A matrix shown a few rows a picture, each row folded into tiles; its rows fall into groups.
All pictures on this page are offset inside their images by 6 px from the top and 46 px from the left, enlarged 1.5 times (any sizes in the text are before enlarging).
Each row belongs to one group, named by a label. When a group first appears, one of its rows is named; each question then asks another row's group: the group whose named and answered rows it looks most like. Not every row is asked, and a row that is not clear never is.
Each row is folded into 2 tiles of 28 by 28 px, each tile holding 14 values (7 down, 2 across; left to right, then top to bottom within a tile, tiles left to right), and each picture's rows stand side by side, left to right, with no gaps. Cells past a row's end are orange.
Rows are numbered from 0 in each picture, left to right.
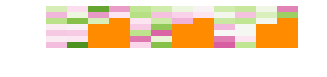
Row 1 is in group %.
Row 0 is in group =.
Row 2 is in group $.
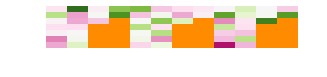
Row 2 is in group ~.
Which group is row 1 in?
=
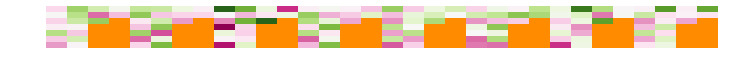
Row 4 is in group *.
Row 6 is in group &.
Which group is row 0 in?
&
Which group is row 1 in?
%
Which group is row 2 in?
$
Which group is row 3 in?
%
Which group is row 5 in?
~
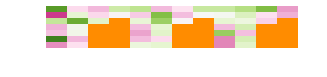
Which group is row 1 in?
=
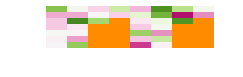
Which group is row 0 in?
=
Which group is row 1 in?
&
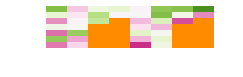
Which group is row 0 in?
*
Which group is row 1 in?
&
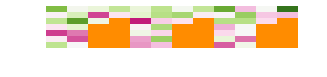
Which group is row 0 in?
=
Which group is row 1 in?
~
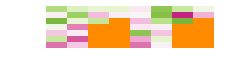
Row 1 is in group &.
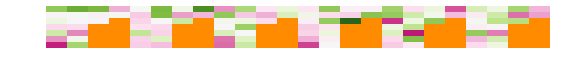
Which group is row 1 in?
&
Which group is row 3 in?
$
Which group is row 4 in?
~
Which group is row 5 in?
&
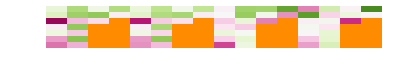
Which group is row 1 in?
~
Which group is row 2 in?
&
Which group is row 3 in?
%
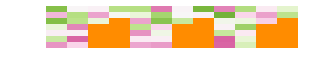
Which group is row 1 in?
*
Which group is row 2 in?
%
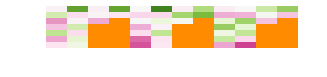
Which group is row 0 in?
%
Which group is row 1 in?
$
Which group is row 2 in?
*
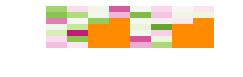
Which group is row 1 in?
%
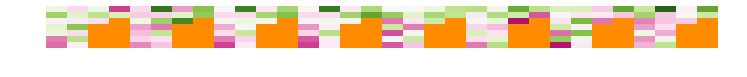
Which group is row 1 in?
$
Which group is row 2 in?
$
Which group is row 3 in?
$
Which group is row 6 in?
*
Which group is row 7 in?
%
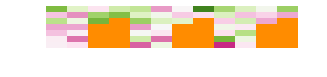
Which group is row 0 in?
$
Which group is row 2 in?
*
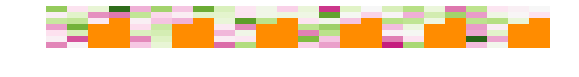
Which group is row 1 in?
%
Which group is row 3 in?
*
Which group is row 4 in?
$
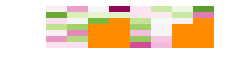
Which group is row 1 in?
*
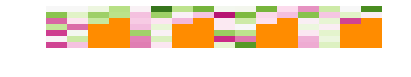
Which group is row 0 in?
~
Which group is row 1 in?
&
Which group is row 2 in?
=
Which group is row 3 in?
%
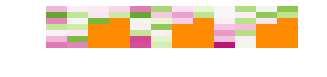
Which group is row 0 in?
~
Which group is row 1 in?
%
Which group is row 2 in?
$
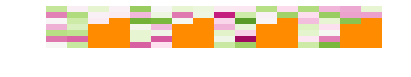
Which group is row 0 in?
=
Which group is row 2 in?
=
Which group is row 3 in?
=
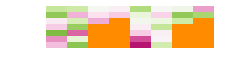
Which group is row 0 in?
%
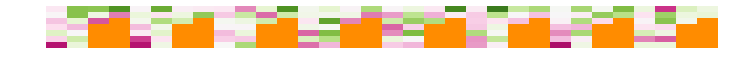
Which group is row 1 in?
$
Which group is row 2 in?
=
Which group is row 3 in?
*
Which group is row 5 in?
&
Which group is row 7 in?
=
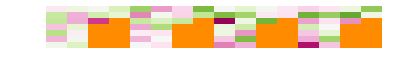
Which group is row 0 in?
%
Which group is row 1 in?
=
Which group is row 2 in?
~
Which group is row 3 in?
~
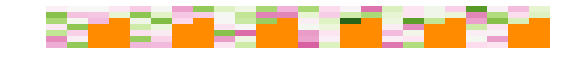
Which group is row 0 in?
%
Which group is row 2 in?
&
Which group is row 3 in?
$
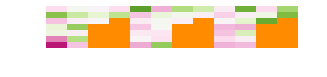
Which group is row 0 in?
~
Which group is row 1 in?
=
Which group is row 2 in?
$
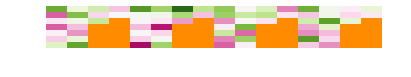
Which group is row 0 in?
=
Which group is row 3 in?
*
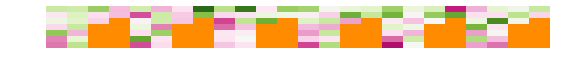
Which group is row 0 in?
&
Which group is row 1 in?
*
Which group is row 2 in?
$
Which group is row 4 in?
~
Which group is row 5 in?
*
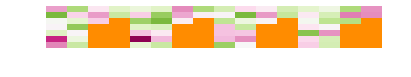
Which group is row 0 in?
%
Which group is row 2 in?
=
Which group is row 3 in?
&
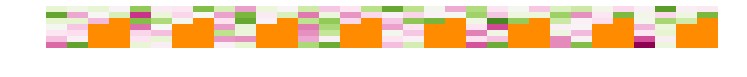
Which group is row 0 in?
%
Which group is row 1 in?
=
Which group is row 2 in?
=
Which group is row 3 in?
=
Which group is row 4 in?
$
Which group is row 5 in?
$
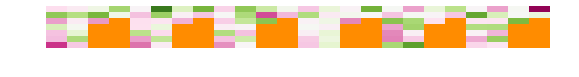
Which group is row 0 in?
~
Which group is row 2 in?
&
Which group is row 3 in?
%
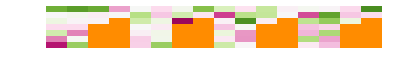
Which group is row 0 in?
&
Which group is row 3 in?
*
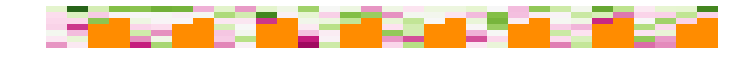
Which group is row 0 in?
&
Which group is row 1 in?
&
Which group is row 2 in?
~
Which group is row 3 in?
$
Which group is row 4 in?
=
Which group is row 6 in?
&
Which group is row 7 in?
*
